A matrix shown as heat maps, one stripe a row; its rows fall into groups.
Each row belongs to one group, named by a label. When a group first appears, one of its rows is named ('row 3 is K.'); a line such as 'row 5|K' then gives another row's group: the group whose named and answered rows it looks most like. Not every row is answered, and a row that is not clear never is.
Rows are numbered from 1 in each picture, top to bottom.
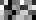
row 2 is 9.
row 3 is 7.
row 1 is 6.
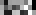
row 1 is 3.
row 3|9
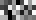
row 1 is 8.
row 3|9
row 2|3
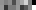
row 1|7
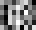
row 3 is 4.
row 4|3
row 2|3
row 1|7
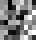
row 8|7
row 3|9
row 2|6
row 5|3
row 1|6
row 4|8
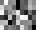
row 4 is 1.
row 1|8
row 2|8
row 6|7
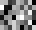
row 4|1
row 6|9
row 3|3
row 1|6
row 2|9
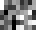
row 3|3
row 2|9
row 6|1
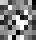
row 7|8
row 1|6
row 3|8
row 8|1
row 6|6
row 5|1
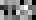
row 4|7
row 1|4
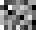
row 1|9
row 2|3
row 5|7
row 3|6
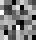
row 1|7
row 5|8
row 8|6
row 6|4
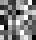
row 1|6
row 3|8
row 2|1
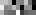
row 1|7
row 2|4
